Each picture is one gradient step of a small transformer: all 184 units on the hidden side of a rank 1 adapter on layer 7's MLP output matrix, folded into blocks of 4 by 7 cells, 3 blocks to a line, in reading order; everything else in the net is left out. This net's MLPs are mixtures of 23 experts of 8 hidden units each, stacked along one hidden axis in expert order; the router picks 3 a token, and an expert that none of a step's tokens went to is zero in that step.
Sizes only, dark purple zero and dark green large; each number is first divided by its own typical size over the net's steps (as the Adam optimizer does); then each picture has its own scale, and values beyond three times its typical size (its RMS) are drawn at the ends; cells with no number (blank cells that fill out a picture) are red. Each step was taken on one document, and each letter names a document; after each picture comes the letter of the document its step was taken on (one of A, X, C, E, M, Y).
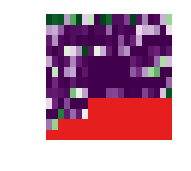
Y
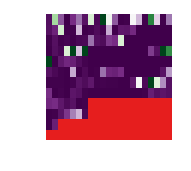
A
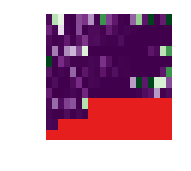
A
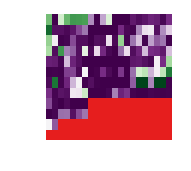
Y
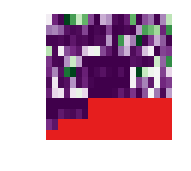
Y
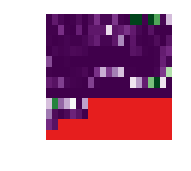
A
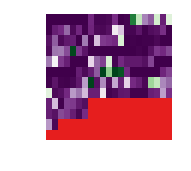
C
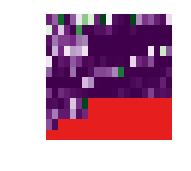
A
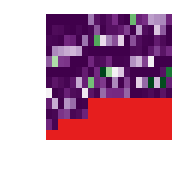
C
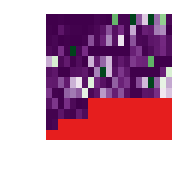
C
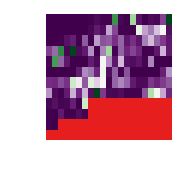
C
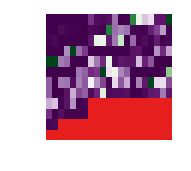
C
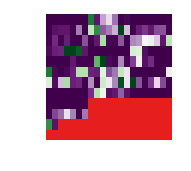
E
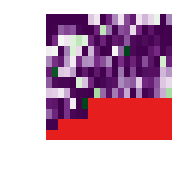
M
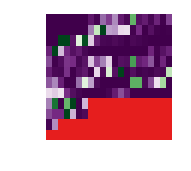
M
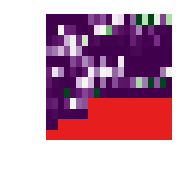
M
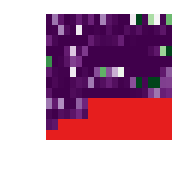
A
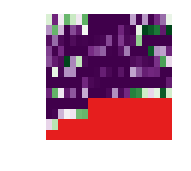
Y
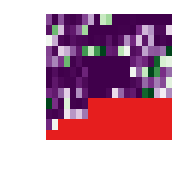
Y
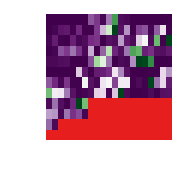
E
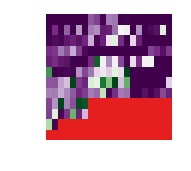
E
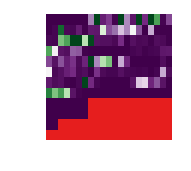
M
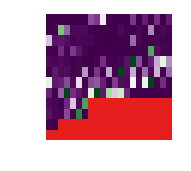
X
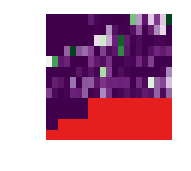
C
